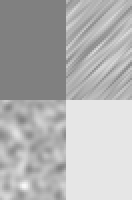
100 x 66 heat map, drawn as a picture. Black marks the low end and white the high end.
It is made of 2 by 2 panels. Panel 1,1: middling, flat. Panel 1,2: high, slanting up to the right. Panel 2,1: high, blotchy. Panel 2,2: very high, flat.
